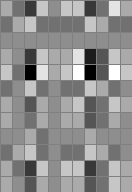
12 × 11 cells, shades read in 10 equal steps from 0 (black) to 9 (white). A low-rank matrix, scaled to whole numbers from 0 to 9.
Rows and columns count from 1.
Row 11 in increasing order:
2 2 4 4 5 6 6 7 7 7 7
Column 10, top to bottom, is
8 4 5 7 9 4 7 6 5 4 7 7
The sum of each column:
65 59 48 68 61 67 72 46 54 73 66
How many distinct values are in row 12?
5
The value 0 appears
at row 5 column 3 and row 5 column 8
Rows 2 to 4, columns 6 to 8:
4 4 7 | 5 5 5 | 6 8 1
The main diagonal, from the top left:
6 6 5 7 6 4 7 3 5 4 6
